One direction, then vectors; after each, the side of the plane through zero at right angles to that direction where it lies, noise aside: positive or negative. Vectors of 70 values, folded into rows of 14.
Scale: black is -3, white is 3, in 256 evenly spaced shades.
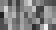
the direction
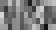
negative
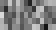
negative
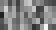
positive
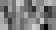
negative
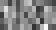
positive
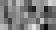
negative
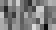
negative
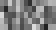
negative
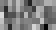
negative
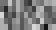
negative
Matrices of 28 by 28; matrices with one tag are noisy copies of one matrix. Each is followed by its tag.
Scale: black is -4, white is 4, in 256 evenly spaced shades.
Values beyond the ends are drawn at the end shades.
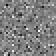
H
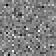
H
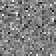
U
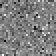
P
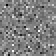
H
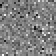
P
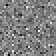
H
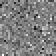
P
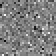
P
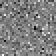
P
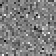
P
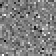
P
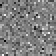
P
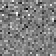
U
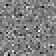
H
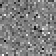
P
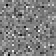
H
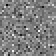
H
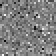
P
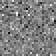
U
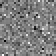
P
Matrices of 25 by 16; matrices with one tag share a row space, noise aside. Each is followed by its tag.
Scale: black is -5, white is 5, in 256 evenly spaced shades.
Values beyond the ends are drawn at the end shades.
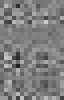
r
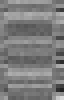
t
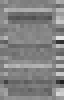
t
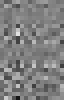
r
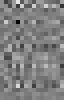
r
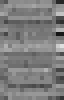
t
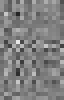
r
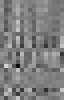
r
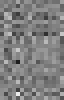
r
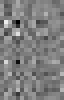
r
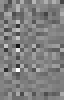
r
